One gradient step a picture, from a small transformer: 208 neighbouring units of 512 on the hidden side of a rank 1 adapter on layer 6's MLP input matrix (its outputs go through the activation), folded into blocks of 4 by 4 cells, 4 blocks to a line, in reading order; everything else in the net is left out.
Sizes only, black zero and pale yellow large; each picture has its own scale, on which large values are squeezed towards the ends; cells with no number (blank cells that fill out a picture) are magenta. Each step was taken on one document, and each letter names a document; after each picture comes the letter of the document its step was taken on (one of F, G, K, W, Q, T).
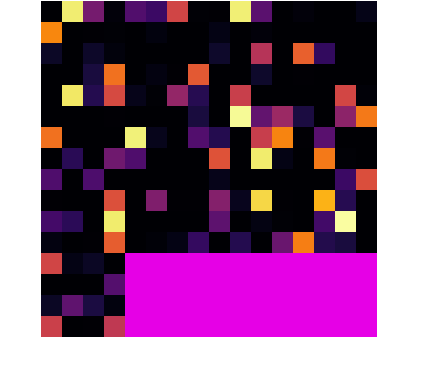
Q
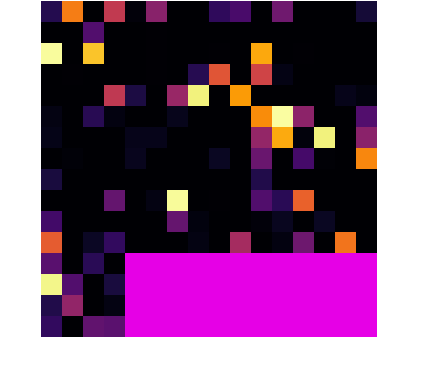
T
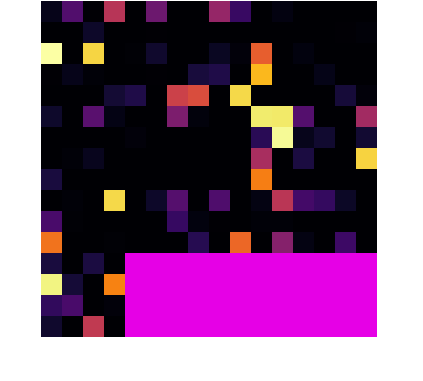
T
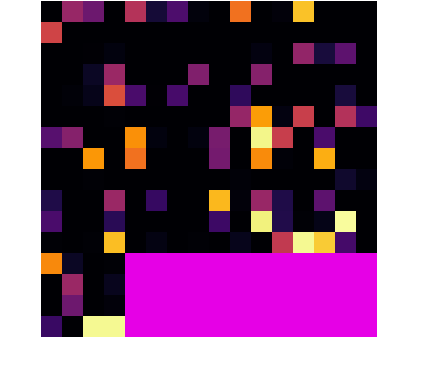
Q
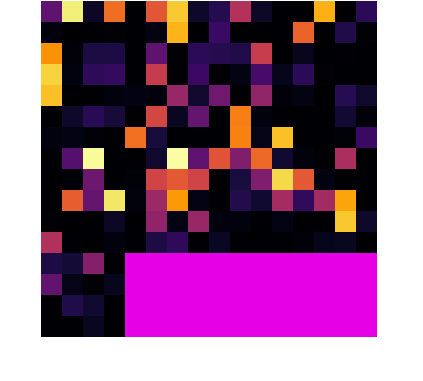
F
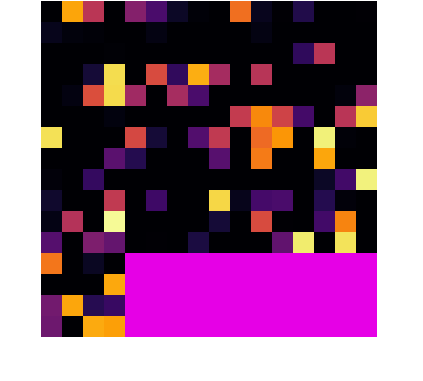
Q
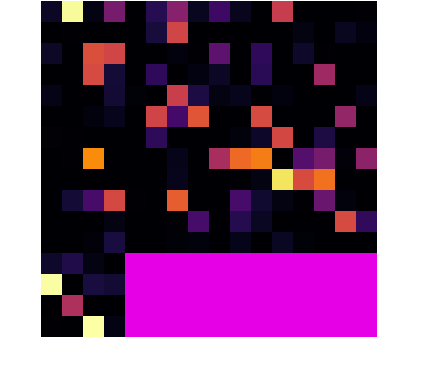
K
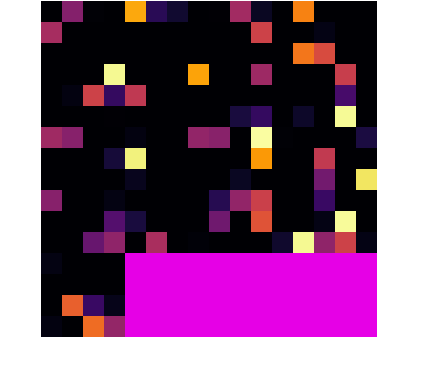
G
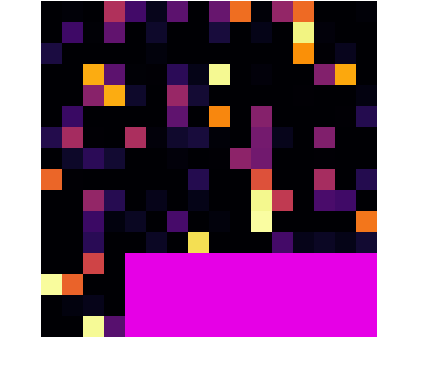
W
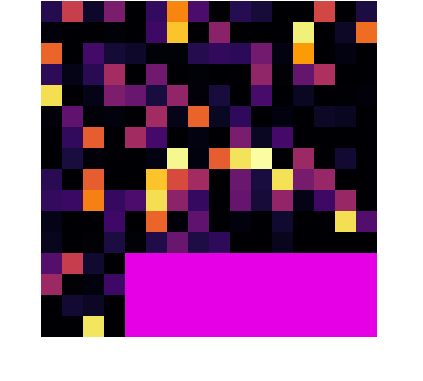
F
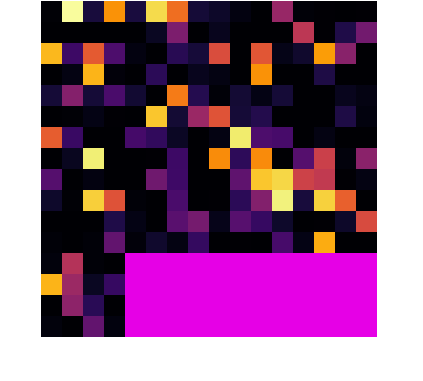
K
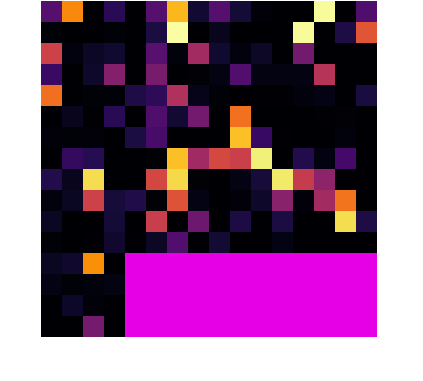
F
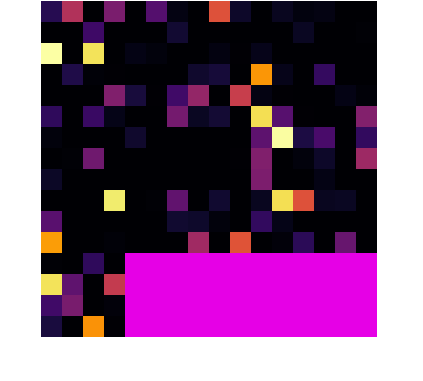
T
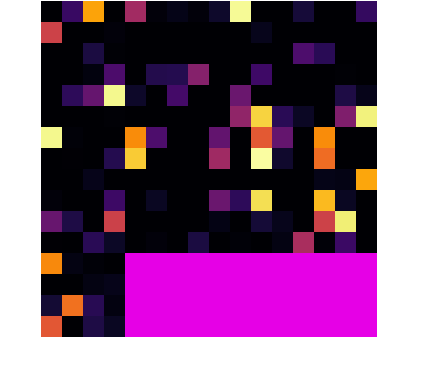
Q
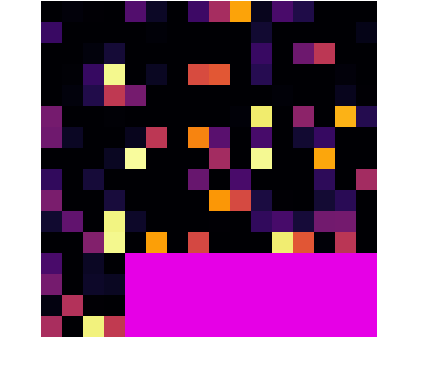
G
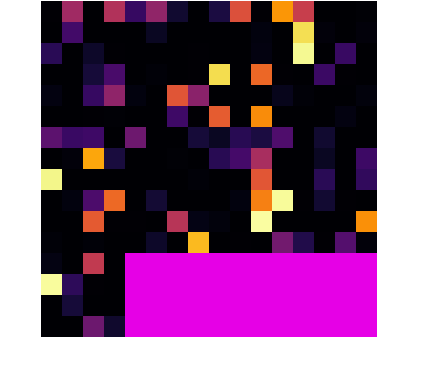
W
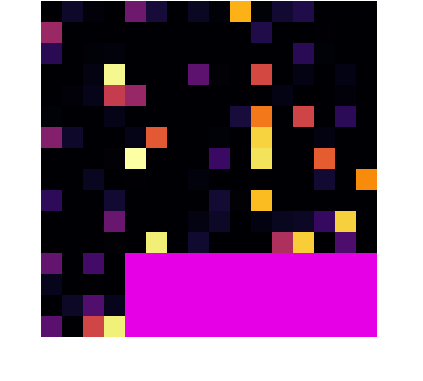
G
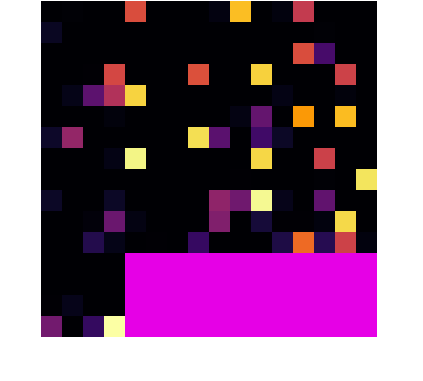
G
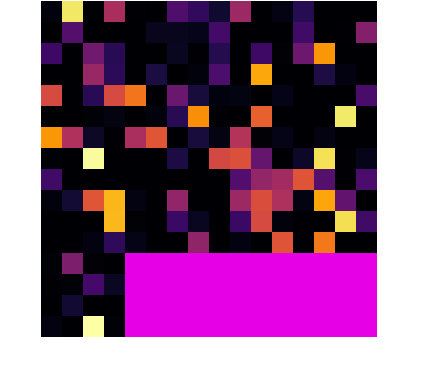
K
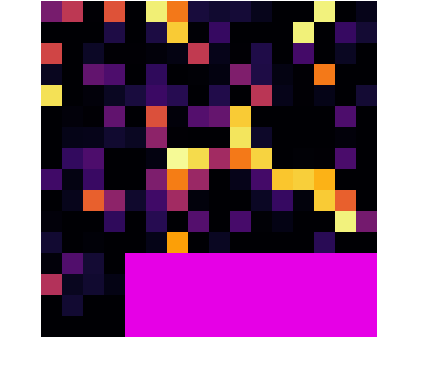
F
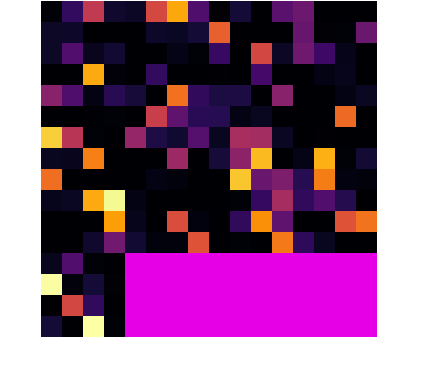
K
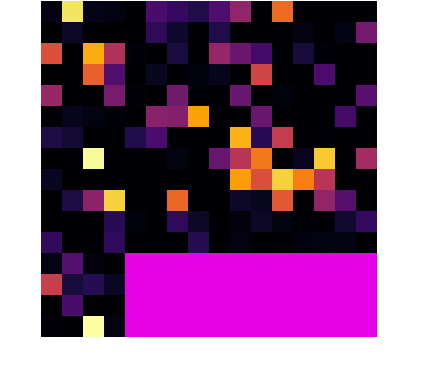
K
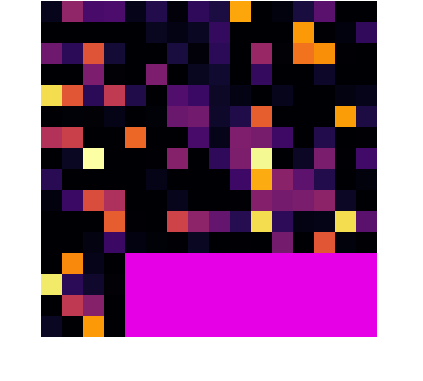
K
